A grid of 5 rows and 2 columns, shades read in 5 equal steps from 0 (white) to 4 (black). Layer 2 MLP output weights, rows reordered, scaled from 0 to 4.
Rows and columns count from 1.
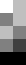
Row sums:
1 3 3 5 8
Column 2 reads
1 1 2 3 4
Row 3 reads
1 2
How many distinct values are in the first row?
2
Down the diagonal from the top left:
0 1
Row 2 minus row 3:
1 -1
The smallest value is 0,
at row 1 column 1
